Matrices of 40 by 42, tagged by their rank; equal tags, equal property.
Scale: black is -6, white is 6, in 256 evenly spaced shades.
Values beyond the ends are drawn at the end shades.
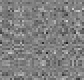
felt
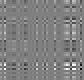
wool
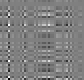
wool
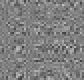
felt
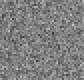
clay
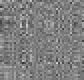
felt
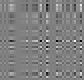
wool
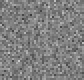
clay
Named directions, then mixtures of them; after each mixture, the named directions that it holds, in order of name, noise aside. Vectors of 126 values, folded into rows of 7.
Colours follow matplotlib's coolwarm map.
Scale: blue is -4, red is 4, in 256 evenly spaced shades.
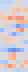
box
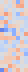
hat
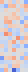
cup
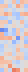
cup, hat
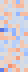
hat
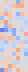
hat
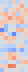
box, hat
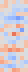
box, cup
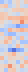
box, cup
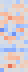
box, hat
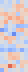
box, hat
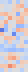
box, hat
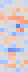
box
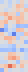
box, hat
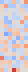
cup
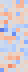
box, hat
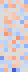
cup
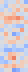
box, cup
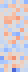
box, cup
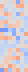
hat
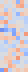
hat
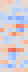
box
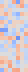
cup, hat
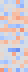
box, hat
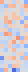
cup
